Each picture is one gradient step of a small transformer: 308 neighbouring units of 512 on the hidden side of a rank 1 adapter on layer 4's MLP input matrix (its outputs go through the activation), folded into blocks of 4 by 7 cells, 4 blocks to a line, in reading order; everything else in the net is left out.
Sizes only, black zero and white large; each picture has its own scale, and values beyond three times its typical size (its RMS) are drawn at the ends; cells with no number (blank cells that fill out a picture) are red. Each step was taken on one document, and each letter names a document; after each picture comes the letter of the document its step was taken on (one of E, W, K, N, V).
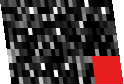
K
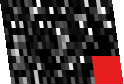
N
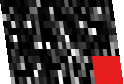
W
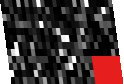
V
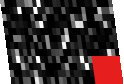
N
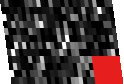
V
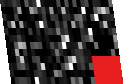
N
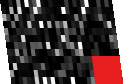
V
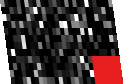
N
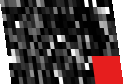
K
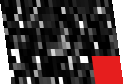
V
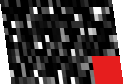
W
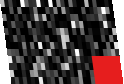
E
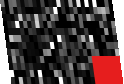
K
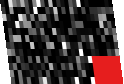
K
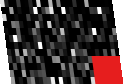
W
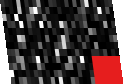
V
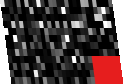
N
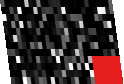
N
